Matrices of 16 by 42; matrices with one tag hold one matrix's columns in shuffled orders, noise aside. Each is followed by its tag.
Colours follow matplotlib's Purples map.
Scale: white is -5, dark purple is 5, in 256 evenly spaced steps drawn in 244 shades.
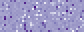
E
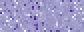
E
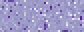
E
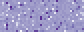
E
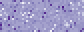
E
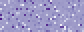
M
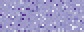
M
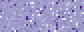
E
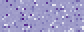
M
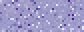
M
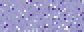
M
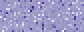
E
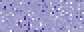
E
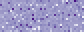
M
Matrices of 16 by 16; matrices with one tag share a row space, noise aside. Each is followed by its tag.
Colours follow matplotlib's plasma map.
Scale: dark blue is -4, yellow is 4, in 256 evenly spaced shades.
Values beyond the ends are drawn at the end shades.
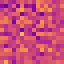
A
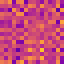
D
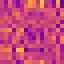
D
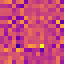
D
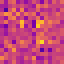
A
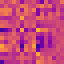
A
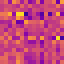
D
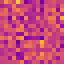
D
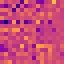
A
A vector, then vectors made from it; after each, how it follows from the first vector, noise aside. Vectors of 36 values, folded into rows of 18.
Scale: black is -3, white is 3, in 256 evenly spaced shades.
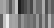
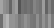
shrunk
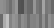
shrunk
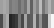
wrapped around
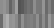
shrunk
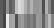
sign-scrambled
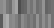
shrunk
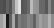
sign-scrambled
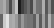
copied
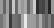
wrapped around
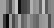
sign-scrambled
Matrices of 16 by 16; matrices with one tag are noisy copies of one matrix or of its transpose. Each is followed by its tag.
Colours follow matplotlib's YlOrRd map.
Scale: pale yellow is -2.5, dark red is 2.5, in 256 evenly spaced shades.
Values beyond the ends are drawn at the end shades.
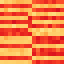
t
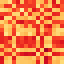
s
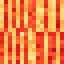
t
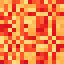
s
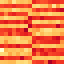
t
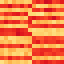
t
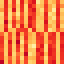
t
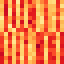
t
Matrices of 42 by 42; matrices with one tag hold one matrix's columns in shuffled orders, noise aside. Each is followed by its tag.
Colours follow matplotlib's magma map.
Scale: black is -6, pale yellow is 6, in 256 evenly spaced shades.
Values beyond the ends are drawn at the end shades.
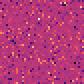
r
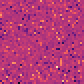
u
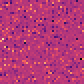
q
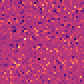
q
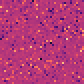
q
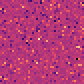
q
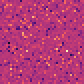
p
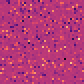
q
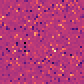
p
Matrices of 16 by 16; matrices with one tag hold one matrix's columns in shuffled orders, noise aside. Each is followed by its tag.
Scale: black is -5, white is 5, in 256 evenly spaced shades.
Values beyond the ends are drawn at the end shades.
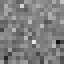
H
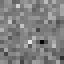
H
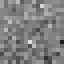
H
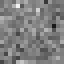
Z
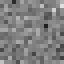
Z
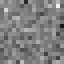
Z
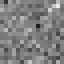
Z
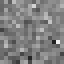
H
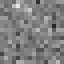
Z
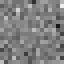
Z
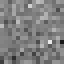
H
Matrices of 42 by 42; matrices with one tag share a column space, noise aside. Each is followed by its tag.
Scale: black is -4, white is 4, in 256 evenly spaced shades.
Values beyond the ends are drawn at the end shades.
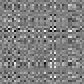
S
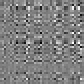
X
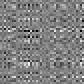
S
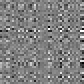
S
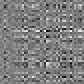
S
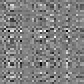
S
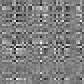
X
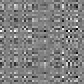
S
